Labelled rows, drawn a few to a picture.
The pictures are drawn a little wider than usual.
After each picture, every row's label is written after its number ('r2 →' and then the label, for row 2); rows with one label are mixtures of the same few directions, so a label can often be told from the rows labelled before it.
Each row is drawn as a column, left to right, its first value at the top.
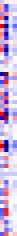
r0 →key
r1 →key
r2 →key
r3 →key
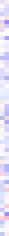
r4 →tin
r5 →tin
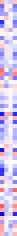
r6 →tin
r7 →key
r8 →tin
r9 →tin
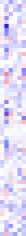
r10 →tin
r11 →key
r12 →tin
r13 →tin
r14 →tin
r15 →tin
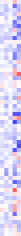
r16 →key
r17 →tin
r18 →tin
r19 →tin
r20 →key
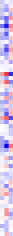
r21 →key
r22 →key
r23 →key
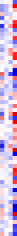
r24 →key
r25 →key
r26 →key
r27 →tin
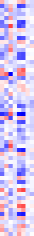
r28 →tin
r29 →key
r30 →key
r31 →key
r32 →tin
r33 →tin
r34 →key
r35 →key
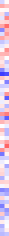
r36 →tin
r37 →key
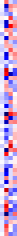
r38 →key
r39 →tin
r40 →key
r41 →tin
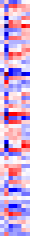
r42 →tin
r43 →key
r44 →tin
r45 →tin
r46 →tin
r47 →key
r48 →key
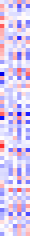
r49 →key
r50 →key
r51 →tin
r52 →tin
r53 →tin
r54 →tin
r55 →tin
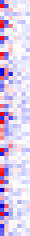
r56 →tin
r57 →tin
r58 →key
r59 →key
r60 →key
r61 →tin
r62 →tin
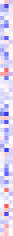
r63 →key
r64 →tin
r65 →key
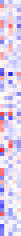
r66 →tin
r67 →tin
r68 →key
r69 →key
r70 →key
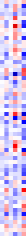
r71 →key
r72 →tin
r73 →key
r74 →key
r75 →key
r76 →tin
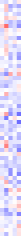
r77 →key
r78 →key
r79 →tin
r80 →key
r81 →tin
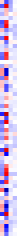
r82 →tin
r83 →tin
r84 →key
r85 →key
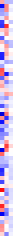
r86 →tin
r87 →key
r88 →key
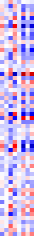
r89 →key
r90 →key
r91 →tin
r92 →key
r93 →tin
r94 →key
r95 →tin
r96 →key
